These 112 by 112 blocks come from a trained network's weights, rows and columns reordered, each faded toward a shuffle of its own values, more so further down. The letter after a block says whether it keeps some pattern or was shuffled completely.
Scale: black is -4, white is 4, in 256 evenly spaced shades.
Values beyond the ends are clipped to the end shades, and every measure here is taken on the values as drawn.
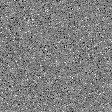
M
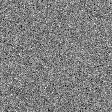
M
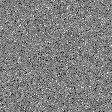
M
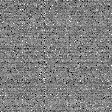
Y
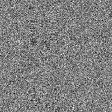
Y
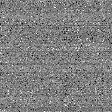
Y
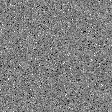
M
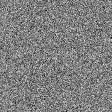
M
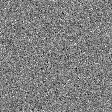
M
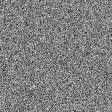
M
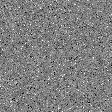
M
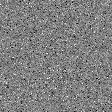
M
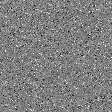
M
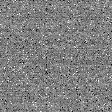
Y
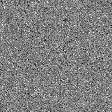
Y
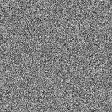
Y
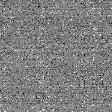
Y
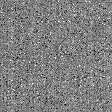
Y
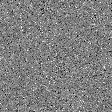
M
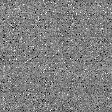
Y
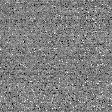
Y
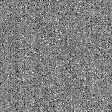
Y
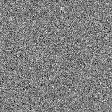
Y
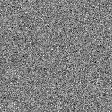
Y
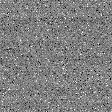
Y
